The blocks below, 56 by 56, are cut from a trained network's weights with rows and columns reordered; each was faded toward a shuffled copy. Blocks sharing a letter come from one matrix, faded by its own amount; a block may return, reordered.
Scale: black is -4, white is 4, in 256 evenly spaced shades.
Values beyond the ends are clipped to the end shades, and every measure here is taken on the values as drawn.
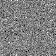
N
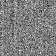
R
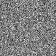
R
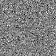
N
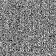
R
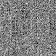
R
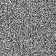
R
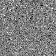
N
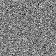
R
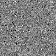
N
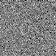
N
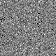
N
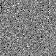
N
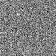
R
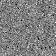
N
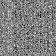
R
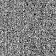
R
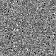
N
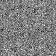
R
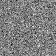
R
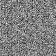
R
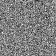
R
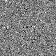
N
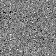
N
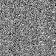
R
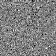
N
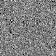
N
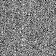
R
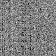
R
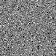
N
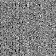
R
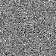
N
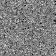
N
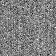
R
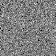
N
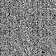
R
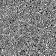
N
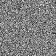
R
